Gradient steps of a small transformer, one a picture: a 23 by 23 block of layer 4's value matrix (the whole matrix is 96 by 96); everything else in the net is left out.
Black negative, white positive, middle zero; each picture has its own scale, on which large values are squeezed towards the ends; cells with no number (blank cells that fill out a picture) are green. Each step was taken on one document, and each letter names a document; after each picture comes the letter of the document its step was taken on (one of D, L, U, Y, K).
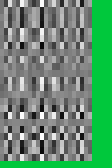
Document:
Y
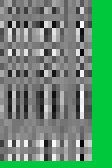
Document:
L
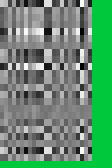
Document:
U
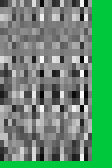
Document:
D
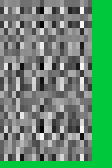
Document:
Y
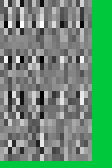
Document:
Y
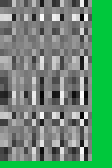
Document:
D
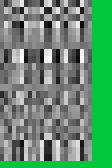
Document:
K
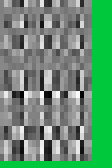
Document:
K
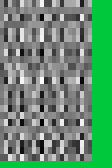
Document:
Y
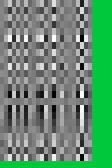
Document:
L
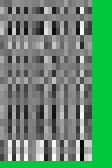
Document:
L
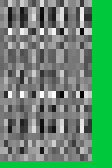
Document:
Y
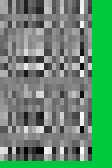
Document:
U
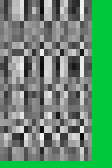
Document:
K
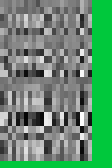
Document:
U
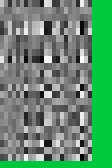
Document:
U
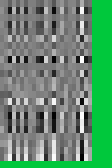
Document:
L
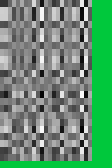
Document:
D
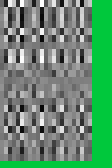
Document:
Y
